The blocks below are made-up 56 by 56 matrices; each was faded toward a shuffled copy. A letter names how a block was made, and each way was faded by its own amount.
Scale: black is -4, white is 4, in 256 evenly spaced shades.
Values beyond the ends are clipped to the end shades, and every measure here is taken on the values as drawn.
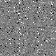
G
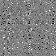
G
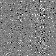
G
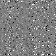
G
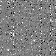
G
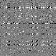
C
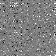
G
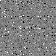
G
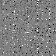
G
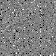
G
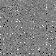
G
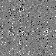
G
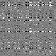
C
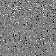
G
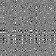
C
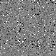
G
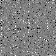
G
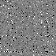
G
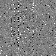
G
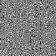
G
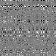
C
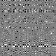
C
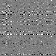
C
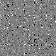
G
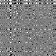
C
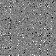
G
